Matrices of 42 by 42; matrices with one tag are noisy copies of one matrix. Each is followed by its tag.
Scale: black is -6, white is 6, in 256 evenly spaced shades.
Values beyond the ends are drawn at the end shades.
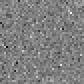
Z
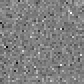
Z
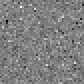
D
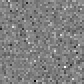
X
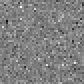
D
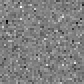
D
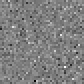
X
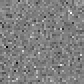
Z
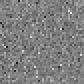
Z
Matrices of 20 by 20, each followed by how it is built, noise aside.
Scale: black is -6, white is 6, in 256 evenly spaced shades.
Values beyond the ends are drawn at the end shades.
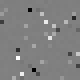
sparse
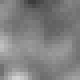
smooth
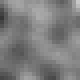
smooth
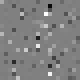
sparse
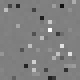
sparse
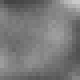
smooth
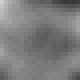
smooth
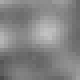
smooth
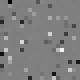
sparse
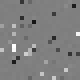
sparse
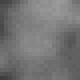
smooth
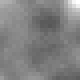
smooth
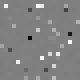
sparse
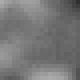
smooth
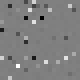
sparse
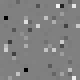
sparse
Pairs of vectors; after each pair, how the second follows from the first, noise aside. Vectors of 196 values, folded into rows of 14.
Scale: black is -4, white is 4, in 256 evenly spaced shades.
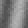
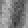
negated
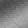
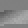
partly zeroed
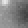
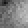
negated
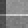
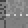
partly zeroed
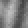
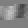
partly zeroed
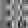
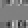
partly zeroed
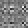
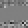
partly zeroed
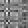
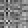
negated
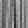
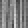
negated
